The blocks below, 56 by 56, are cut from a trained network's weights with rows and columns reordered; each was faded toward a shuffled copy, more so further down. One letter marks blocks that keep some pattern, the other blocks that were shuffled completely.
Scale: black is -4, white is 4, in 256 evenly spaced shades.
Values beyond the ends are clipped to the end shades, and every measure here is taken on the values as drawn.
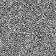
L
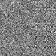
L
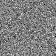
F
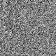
L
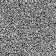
F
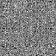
L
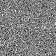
F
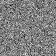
F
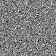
L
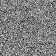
F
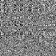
L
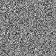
L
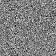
L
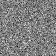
F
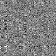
L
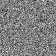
L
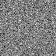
F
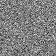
F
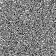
F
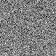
F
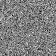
F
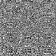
L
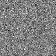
L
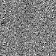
L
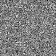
L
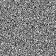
F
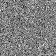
F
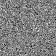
F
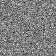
F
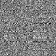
L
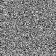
L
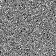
F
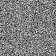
F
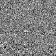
L
